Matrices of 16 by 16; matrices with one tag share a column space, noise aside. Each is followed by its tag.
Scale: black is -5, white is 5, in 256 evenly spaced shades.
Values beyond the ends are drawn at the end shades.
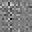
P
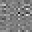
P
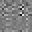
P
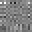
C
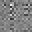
P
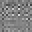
P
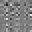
P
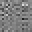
P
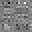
C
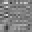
C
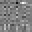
C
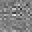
P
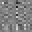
C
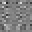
C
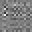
P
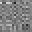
C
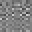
P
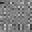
C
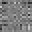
C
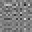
P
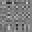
C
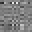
C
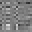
C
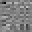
C
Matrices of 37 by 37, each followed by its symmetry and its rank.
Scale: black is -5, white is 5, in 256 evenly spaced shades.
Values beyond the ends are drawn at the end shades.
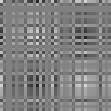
symmetric, rank one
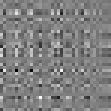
neither, rank two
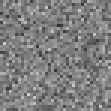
neither, full rank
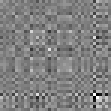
symmetric, rank three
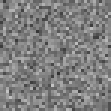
neither, full rank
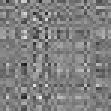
neither, rank three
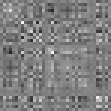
symmetric, rank three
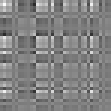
symmetric, rank one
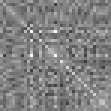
symmetric, rank five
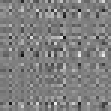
neither, rank three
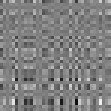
neither, rank two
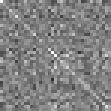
symmetric, rank five
